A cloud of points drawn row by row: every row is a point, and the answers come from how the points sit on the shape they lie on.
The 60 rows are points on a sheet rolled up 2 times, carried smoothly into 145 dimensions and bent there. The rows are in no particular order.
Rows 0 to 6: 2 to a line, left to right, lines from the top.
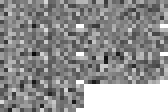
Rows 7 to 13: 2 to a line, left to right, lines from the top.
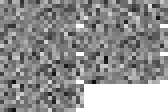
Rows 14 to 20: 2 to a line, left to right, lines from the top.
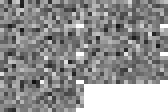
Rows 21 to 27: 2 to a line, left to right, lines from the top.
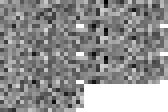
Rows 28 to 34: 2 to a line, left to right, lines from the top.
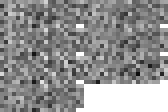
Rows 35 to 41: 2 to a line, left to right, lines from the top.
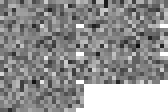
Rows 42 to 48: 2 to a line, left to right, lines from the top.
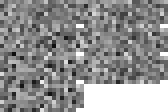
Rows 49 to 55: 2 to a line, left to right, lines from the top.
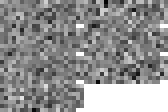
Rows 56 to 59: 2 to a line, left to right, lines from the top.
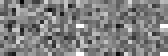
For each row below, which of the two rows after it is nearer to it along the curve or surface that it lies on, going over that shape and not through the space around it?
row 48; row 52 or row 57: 52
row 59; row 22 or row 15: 15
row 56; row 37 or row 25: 25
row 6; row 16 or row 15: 15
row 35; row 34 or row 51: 51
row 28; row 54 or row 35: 54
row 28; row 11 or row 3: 3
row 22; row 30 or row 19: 30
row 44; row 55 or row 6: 55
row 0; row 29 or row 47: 47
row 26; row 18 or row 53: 18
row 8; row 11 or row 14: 14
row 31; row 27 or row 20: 20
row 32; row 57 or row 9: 9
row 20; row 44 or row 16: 16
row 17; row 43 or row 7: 43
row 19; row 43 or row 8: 43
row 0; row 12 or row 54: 54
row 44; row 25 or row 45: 25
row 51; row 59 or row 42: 59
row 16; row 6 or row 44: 44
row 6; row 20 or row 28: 28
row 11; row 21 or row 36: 36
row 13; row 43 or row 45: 43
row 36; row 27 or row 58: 58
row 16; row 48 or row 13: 13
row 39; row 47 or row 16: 47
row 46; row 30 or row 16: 30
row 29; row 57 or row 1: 57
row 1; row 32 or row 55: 55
